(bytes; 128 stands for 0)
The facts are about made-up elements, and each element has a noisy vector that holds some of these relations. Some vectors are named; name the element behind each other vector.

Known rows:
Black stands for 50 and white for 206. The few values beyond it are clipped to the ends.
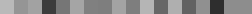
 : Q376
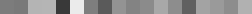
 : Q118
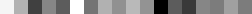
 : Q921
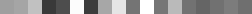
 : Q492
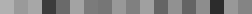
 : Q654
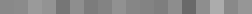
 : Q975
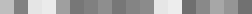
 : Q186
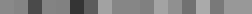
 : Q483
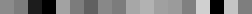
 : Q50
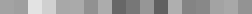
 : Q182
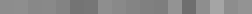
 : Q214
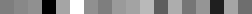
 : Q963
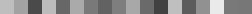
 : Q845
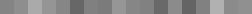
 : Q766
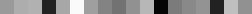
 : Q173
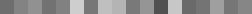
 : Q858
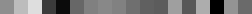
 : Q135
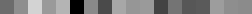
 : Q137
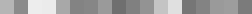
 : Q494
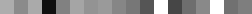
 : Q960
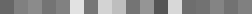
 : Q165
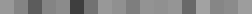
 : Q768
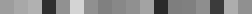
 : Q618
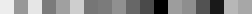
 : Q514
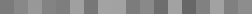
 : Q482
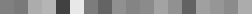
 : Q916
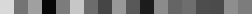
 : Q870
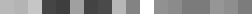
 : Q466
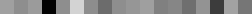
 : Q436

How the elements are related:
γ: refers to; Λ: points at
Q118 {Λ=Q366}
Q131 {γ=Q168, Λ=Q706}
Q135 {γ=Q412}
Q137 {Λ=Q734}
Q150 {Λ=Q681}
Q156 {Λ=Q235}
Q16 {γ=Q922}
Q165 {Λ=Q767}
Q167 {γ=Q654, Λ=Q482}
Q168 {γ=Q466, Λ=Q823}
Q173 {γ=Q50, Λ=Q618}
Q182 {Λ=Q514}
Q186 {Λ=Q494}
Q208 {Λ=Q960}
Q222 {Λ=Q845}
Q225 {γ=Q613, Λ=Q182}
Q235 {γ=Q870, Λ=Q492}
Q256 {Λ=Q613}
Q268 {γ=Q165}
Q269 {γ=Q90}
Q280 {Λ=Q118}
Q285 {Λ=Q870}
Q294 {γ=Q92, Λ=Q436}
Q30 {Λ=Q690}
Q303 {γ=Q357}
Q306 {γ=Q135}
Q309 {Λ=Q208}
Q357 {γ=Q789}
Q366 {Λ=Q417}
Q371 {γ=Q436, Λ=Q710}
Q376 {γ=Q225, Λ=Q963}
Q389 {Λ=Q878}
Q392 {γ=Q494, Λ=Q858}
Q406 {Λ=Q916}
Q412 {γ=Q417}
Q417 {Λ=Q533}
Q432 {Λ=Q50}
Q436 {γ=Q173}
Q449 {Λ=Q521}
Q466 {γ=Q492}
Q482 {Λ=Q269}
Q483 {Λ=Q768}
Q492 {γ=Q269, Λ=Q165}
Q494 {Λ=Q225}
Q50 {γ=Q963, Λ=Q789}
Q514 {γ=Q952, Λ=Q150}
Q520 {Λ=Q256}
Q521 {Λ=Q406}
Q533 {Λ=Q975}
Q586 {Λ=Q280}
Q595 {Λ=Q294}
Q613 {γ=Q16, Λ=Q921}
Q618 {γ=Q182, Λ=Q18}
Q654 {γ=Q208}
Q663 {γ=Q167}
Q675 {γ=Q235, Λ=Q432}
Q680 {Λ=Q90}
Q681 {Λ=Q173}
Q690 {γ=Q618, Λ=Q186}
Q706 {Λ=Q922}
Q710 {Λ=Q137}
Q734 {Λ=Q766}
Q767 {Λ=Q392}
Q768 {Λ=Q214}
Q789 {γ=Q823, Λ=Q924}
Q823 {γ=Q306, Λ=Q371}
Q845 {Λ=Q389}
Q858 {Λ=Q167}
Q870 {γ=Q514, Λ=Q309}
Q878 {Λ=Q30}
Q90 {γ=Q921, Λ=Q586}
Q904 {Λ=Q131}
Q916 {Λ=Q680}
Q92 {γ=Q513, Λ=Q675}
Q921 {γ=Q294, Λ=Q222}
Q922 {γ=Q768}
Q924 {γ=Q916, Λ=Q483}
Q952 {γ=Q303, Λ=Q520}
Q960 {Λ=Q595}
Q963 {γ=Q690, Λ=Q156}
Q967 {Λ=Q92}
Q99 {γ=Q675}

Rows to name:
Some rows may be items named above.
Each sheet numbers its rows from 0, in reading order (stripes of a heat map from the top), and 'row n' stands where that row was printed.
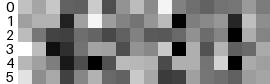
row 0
Q269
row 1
Q173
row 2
Q675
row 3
Q613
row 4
Q789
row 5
Q952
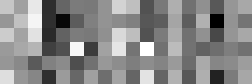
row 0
Q357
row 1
Q306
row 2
Q357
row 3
Q492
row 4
Q768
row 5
Q16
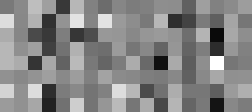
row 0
Q417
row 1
Q294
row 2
Q924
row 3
Q99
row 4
Q222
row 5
Q513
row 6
Q303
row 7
Q167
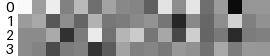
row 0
Q225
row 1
Q520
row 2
Q392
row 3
Q483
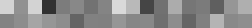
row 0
Q303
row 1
Q766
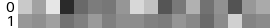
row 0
Q357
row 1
Q285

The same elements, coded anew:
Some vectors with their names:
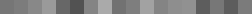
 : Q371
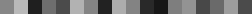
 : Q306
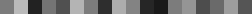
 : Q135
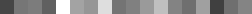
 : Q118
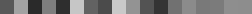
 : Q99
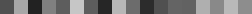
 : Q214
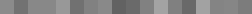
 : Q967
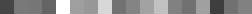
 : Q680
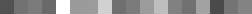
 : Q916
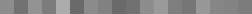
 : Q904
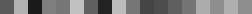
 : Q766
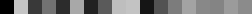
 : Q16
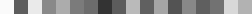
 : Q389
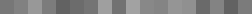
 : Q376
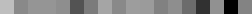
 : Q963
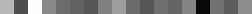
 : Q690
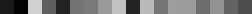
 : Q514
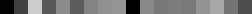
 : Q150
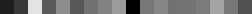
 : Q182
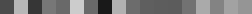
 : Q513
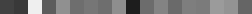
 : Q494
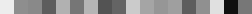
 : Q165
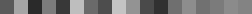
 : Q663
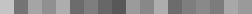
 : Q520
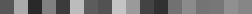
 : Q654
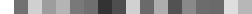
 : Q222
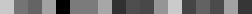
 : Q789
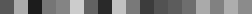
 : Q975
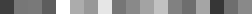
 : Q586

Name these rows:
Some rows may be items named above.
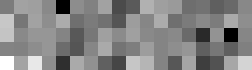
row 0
Q92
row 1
Q520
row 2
Q963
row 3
Q371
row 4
Q921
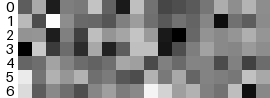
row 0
Q766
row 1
Q690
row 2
Q466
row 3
Q16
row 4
Q618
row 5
Q256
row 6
Q235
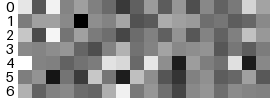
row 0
Q878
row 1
Q92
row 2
Q30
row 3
Q371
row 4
Q492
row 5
Q357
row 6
Q168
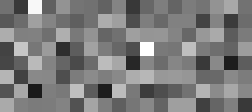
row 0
Q186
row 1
Q618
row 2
Q482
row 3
Q294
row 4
Q173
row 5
Q952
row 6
Q766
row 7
Q823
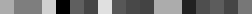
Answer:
Q50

